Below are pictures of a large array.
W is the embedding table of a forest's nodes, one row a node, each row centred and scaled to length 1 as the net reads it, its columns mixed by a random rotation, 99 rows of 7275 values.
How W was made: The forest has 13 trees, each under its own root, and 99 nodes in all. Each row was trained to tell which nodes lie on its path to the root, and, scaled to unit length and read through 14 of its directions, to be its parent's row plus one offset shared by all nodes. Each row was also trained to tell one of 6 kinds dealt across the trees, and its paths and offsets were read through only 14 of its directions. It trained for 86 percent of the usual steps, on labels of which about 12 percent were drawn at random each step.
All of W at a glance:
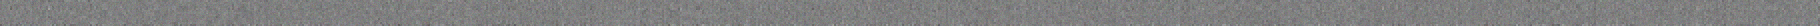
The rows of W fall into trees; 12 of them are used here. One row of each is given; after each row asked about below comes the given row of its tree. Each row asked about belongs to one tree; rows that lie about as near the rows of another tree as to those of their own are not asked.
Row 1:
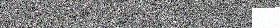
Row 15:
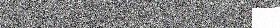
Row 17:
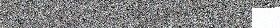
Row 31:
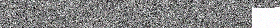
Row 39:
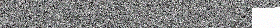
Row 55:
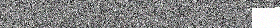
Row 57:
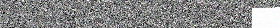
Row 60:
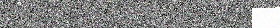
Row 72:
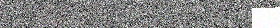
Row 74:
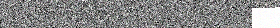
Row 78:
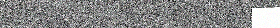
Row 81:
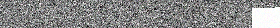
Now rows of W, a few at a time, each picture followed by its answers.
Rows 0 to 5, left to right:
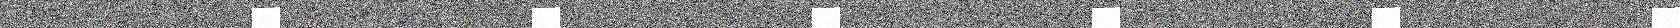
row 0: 31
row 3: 74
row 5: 17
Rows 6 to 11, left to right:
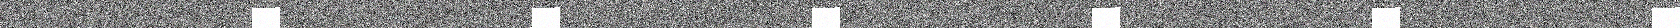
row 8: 81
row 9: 78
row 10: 15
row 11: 57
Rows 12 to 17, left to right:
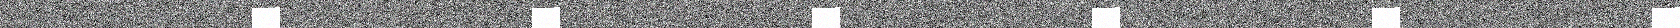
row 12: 72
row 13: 81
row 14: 31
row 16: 1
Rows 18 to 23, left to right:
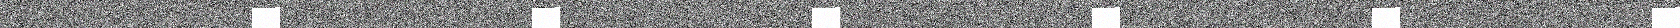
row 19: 15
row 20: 57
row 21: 72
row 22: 78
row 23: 39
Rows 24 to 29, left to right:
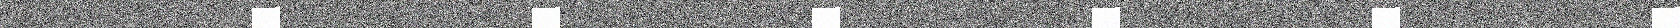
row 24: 39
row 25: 39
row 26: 60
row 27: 17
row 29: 74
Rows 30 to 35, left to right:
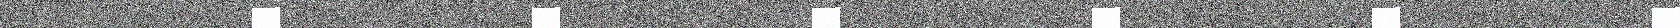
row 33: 57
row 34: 39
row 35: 57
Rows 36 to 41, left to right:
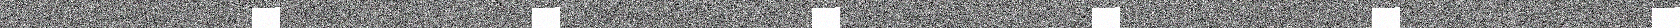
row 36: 17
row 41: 81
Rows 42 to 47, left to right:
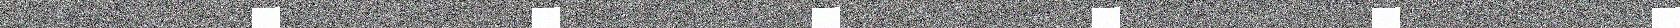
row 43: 81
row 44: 15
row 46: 60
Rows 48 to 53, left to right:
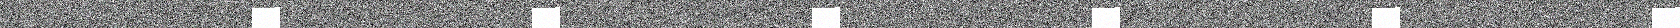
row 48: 81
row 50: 78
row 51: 81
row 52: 78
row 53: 17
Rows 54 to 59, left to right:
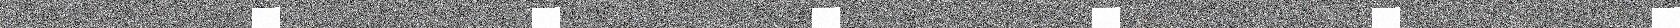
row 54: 15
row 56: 78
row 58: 72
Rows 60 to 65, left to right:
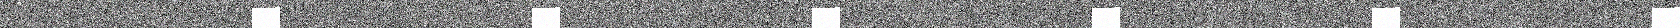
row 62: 81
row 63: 78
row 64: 57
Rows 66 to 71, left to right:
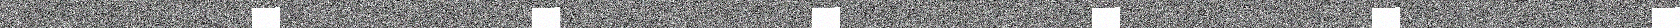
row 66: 72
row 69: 39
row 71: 1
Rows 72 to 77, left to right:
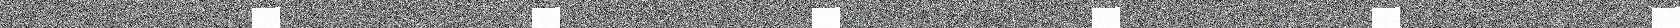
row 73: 15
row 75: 1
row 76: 57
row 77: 31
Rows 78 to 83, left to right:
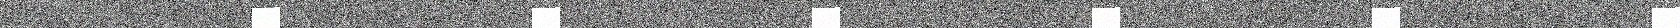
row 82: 81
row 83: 39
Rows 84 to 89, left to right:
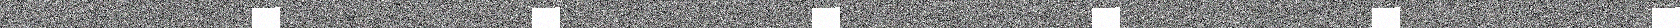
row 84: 78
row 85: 57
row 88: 81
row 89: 17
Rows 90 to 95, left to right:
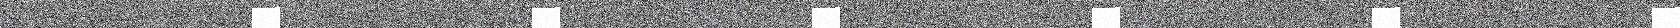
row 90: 55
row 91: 55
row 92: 39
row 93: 39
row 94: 78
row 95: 31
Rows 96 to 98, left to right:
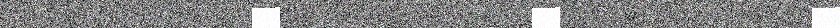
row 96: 57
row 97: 39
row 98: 57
